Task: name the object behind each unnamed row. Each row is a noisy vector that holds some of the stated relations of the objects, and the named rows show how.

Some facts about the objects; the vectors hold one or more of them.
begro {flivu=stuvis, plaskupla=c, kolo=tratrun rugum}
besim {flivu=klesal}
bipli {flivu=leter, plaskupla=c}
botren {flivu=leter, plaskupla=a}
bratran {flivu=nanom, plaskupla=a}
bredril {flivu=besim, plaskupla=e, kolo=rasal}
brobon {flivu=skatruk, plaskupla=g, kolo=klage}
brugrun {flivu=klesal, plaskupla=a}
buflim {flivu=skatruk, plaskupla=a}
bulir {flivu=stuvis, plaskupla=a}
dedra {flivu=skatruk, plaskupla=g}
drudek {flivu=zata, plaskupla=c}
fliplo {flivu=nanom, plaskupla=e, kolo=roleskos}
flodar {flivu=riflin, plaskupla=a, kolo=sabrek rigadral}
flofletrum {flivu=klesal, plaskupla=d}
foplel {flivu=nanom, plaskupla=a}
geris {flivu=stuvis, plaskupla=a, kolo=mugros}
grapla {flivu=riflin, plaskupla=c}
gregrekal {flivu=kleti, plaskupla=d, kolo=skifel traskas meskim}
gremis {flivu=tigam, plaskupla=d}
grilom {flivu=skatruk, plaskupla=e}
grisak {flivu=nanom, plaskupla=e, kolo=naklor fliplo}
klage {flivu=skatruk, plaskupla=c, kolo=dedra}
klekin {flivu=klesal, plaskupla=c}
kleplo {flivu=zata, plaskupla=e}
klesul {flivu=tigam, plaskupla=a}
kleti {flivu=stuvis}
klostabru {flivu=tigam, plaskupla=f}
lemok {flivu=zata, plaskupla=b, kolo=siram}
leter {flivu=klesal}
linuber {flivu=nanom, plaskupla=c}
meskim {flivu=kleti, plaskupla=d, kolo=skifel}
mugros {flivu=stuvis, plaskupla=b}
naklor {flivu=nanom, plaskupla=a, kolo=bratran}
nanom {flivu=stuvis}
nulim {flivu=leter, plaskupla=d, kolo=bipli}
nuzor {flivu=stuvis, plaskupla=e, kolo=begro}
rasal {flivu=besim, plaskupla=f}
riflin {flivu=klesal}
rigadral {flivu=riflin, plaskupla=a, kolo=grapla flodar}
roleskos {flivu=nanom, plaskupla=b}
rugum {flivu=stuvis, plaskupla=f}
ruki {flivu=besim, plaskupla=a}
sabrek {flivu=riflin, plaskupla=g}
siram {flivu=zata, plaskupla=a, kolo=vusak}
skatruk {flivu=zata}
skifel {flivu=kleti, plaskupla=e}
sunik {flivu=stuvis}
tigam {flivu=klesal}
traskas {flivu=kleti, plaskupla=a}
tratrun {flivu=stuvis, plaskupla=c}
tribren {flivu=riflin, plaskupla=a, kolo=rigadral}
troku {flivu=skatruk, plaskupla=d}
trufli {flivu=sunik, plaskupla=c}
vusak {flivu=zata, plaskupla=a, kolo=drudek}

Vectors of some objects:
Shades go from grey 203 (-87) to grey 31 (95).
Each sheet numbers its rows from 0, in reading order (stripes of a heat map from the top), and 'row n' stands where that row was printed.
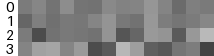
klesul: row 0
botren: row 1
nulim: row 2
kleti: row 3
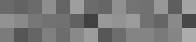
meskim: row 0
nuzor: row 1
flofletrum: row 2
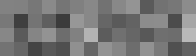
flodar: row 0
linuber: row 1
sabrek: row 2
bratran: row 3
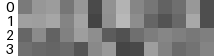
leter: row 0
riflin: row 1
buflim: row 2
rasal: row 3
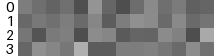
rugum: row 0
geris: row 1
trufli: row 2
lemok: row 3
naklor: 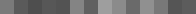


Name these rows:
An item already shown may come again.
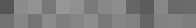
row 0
mugros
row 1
rigadral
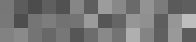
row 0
naklor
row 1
nulim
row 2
bredril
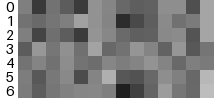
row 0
linuber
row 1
dedra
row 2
linuber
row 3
traskas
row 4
klesul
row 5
klekin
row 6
klage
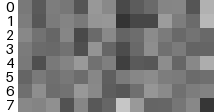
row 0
tratrun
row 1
drudek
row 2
klostabru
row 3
rugum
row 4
brobon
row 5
bulir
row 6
siram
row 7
nanom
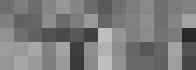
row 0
vusak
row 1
gremis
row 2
grisak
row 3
riflin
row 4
tigam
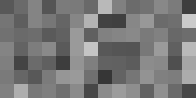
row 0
roleskos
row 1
bipli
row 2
foplel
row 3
grapla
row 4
linuber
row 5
troku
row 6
skifel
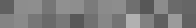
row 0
mugros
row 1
bredril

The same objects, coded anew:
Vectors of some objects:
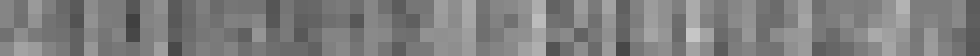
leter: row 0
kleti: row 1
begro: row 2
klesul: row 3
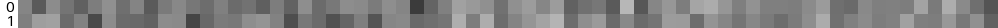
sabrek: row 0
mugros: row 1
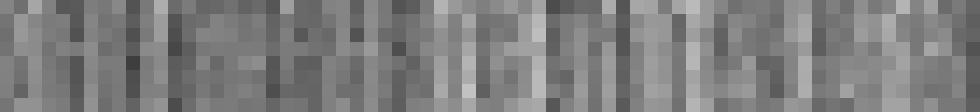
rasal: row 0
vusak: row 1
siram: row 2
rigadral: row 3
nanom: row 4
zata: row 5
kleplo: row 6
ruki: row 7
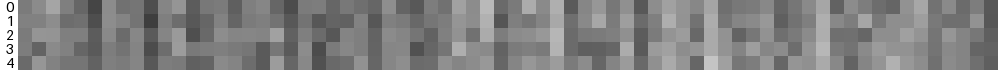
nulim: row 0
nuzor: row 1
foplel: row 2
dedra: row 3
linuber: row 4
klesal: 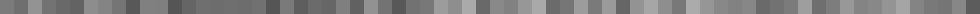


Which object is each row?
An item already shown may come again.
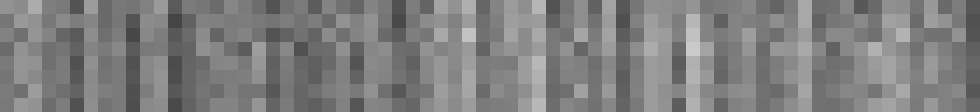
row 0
gremis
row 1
tribren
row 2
bredril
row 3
linuber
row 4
traskas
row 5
bulir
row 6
riflin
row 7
traskas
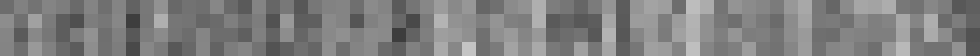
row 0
klage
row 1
rugum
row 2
sabrek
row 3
bredril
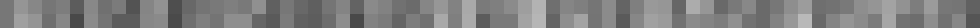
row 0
bulir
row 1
lemok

